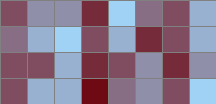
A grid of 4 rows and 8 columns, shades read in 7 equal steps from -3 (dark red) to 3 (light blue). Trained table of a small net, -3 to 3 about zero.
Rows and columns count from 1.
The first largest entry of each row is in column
5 3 3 8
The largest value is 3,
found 3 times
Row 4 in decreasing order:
3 2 2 1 0 -1 -1 -3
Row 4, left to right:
-1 2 2 -3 0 1 -1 3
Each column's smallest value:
-1 -1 1 -3 -1 -2 -2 1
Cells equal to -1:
9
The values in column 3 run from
1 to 3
